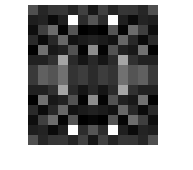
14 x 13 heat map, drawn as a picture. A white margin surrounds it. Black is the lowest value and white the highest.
Average level on the scale: 20%. Slope: none. Histogram: skewed, a long tail of high values. Odd rows or columns: none. Calmest part: centre. Mirror symmetry: left to right and top to bottom.
